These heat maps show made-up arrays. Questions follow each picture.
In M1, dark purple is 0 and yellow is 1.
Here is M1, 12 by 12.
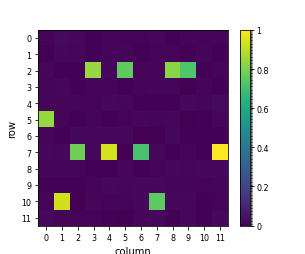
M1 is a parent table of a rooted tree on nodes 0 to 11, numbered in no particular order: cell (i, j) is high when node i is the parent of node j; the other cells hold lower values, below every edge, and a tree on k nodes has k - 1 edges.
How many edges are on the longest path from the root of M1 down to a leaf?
4
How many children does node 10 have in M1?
2
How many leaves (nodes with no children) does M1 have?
8
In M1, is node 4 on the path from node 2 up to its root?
no
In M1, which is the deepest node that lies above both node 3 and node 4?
7
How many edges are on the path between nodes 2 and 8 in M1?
1
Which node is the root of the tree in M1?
10
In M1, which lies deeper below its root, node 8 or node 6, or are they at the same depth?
node 8
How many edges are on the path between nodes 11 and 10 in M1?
2
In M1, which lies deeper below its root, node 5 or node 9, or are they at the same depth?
the same depth
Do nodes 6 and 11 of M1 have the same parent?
yes
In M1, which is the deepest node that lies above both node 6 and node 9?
7
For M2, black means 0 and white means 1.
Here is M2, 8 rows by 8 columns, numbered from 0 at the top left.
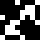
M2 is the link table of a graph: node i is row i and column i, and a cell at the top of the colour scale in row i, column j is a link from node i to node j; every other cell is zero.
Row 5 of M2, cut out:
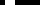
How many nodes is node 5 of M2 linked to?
2
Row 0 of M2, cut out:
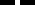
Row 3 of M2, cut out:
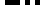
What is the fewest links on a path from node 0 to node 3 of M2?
1
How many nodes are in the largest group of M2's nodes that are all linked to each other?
2
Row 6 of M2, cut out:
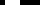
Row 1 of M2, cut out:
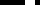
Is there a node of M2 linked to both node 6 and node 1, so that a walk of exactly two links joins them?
no
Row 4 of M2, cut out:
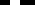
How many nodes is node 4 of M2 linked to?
3
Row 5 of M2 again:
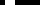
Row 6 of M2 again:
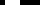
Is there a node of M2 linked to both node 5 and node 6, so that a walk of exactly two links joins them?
yes
